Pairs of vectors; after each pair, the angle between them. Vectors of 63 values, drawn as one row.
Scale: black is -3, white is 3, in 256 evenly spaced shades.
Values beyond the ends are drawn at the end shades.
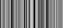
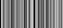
nearly parallel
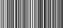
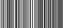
nearly parallel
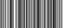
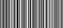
partly opposed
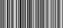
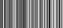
orthogonal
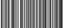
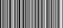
nearly opposite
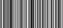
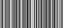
nearly opposite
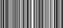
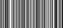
partly aligned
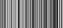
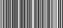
nearly opposite
